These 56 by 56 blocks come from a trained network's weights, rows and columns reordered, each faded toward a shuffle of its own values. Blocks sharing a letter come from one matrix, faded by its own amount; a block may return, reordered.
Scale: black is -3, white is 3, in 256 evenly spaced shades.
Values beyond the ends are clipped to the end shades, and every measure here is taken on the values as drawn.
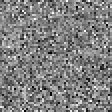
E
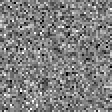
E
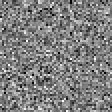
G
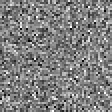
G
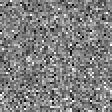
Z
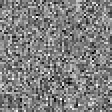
G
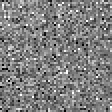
Z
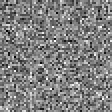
G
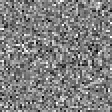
E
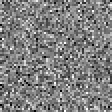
E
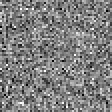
G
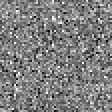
Z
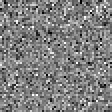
Z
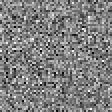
G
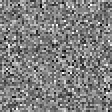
G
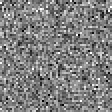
E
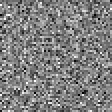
G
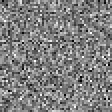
G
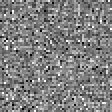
Z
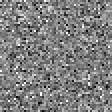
Z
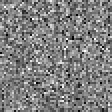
E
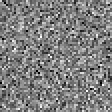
G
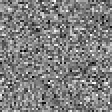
G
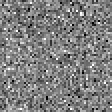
Z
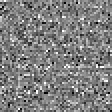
Z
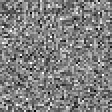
G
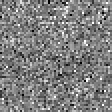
Z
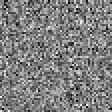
G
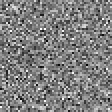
G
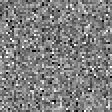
Z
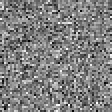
G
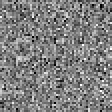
G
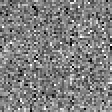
Z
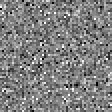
Z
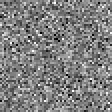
E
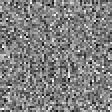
G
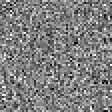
G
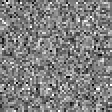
E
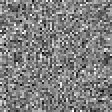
G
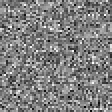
G
